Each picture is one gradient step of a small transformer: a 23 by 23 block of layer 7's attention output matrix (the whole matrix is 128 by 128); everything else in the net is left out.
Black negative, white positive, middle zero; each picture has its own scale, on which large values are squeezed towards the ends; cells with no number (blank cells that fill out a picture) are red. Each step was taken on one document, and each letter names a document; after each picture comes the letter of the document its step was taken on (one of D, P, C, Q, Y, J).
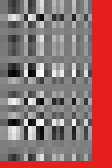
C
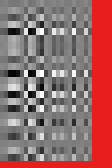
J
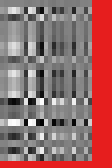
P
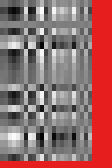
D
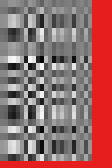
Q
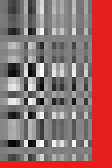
J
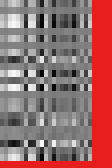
D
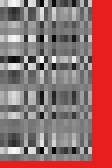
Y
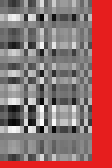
D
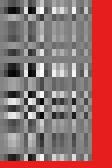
J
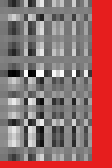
C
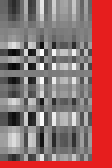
D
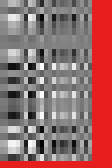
Q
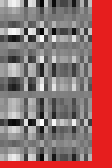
Y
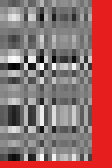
D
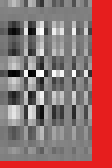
P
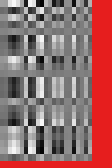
P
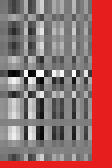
C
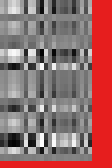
Y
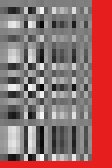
Q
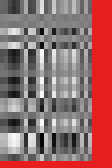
Y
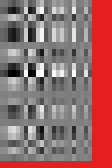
J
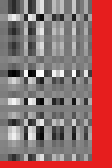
C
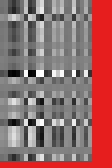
C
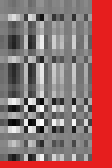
P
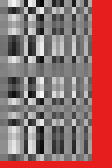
P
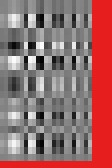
P
